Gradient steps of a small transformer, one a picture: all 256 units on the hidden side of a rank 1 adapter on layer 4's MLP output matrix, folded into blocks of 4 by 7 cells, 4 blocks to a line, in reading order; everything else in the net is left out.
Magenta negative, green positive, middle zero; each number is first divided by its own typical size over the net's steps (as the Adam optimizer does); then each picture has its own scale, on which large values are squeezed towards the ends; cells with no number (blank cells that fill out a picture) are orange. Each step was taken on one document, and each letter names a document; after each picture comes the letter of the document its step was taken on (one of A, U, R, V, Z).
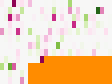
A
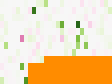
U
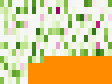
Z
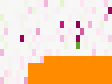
U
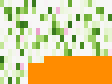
Z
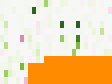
U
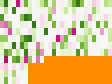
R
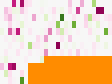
A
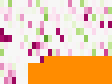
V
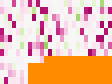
V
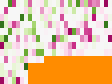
R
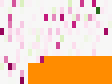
A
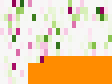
A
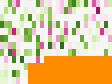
R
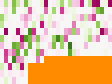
R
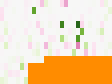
U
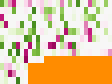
R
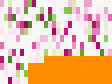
Z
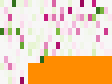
A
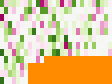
R
